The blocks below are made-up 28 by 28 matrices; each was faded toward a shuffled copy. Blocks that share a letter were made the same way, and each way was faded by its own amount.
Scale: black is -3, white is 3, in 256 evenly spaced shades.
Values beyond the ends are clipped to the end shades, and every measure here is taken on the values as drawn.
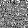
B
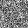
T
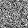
T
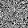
T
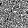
T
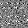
B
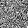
T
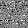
B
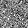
T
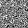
T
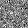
T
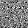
B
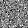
T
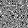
B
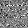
B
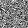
T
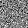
T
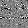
B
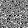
B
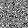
B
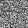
T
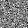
T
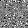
B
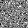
B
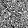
T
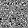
B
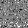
B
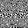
B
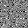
B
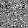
B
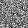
T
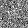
T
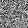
T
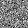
T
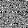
B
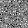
B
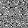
B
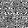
B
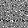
B
